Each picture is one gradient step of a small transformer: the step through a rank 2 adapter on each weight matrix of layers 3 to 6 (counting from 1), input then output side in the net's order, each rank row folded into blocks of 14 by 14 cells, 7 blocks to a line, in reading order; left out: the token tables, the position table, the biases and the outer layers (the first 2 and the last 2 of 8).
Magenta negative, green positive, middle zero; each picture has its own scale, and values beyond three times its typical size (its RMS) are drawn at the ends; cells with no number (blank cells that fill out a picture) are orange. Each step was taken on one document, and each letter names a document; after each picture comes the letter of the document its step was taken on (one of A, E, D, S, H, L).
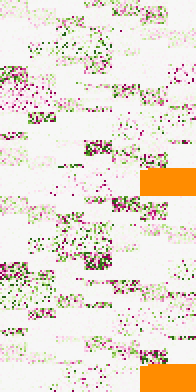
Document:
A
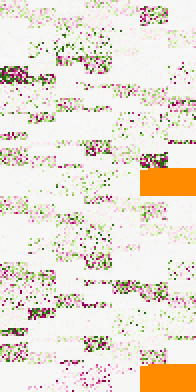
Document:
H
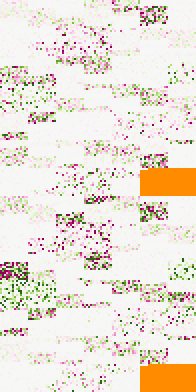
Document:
H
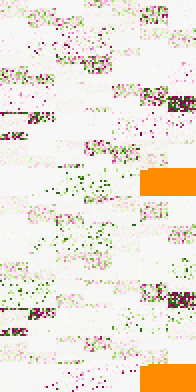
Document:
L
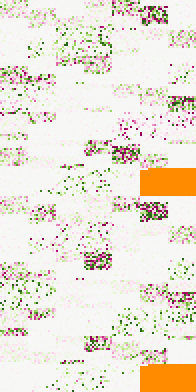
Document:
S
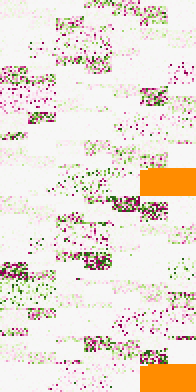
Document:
H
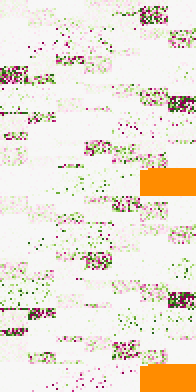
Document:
L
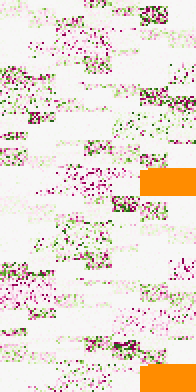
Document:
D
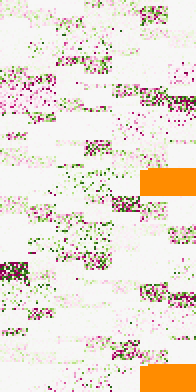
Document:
A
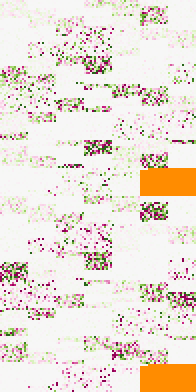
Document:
A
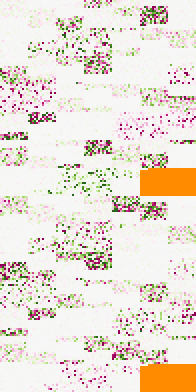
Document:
H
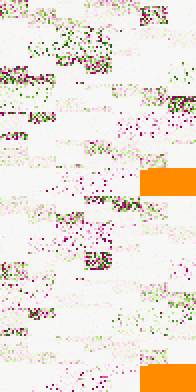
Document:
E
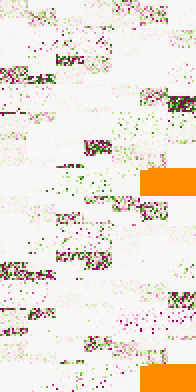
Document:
L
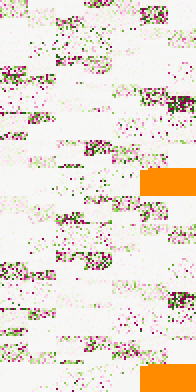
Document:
L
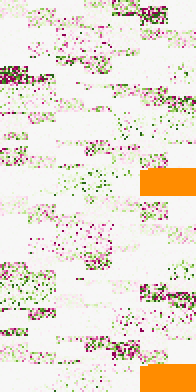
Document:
S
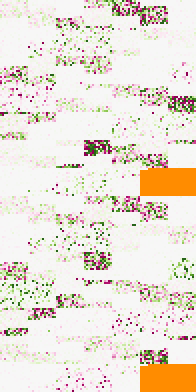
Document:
E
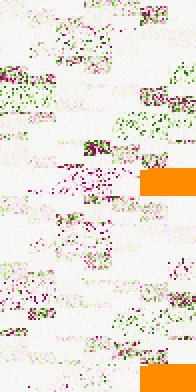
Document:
D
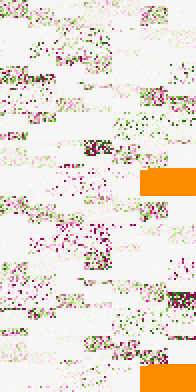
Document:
D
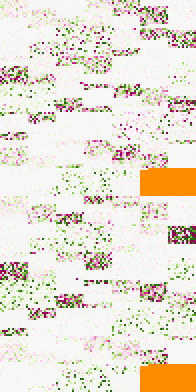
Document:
A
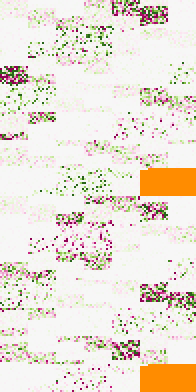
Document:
S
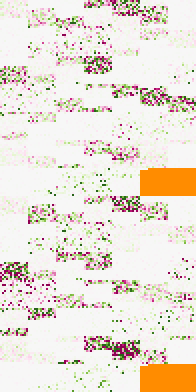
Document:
A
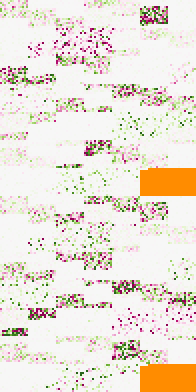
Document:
E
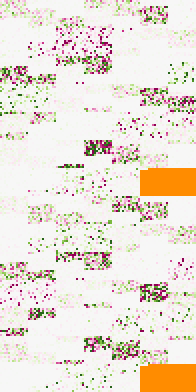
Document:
E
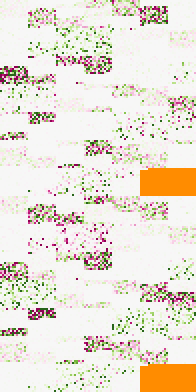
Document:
H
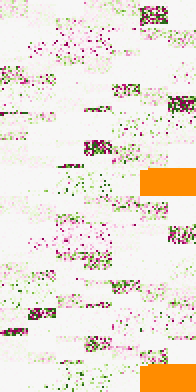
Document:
L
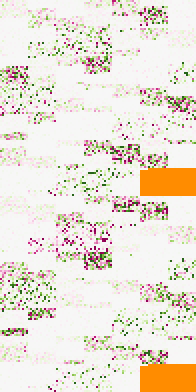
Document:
H
